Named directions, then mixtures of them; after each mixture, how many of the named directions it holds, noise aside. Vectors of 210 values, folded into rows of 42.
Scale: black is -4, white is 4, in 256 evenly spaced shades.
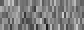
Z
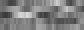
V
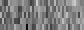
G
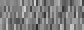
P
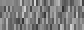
one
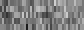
two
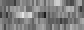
two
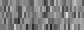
two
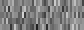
three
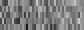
one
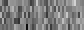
one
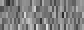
one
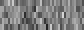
one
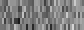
two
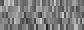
one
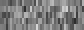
two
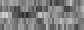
two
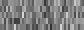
two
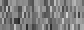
two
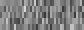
one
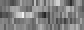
two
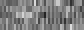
two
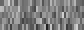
one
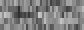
three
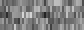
three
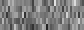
three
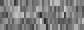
two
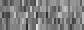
three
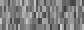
two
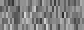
one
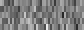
one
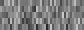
one
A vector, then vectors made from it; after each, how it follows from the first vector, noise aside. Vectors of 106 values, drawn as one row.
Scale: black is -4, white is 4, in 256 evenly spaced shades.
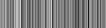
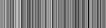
copied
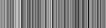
copied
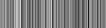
copied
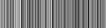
copied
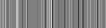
partly zeroed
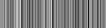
copied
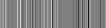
partly zeroed
